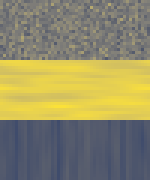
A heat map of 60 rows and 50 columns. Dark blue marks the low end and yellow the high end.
It is made of 3 by 1 panels. Panel 1,1: middling, fine-grained. Panel 2,1: very high, streaked across, faint in contrast. Panel 3,1: low, streaked downward, faint in contrast.
